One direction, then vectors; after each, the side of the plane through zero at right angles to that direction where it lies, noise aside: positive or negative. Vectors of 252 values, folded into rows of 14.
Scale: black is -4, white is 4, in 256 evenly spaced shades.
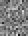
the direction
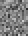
negative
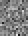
positive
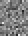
negative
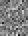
positive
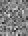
positive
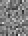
negative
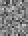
positive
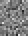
negative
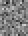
positive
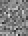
positive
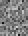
positive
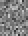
positive
